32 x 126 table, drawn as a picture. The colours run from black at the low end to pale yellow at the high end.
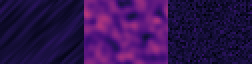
It is made of 1 by 3 panels. Panel 1,1: very low, slanting up to the right, faint in contrast. Panel 1,2: low, blotchy. Panel 1,3: very low, fine-grained, faint in contrast.
